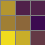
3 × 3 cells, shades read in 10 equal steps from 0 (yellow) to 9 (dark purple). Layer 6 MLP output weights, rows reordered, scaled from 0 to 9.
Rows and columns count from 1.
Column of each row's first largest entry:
2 3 3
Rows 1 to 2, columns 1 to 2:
3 8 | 4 5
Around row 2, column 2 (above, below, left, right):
8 2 4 9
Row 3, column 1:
0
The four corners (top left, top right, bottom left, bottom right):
3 8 0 7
